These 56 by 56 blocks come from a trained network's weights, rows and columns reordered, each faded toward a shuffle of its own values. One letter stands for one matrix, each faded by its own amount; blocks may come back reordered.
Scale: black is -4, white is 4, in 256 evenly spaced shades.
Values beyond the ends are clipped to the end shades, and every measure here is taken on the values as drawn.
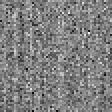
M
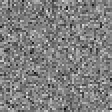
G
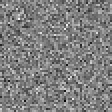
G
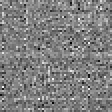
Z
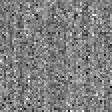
M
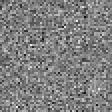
G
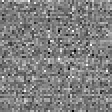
Z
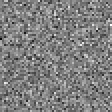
G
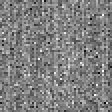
M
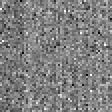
M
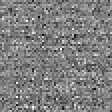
Z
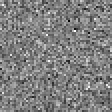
G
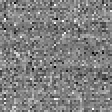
Z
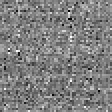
Z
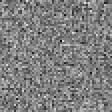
G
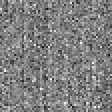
M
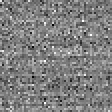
Z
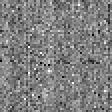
M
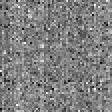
M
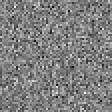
G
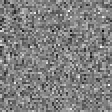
G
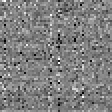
Z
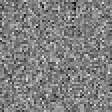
G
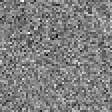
G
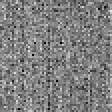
M
